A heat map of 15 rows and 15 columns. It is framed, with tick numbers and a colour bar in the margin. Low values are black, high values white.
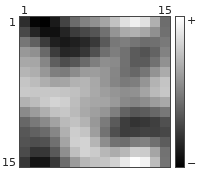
Lone odd cells: none. Ninth with the lowest average: top left. Calmest part: centre. Average level on the scale: 50%.
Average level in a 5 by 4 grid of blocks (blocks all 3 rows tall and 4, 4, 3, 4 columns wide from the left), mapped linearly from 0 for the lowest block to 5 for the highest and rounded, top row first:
0 1 4 4
3 2 3 2
5 5 3 4
3 5 2 1
1 5 4 4
